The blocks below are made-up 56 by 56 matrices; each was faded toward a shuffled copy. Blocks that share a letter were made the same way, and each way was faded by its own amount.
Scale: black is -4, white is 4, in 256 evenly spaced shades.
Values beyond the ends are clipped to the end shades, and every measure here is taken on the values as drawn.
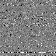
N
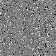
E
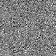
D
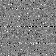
N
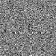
D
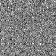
D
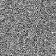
D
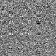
D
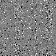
E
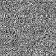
D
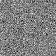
D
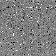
E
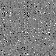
E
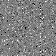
E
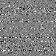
N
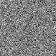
D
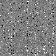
E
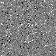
E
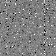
E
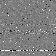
N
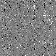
E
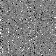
E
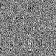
D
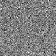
D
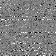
N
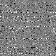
N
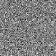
D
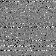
N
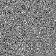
D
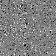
E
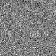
D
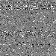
N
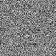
D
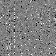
E
